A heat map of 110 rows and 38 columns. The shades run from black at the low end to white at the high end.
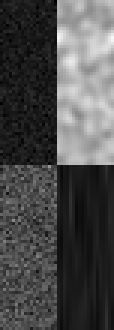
The table splits into 2 rows of 2 panels. Panel 1,1: very low, fine-grained, faint in contrast. Panel 1,2: high, blotchy. Panel 2,1: low, fine-grained. Panel 2,2: very low, streaked downward, faint in contrast.
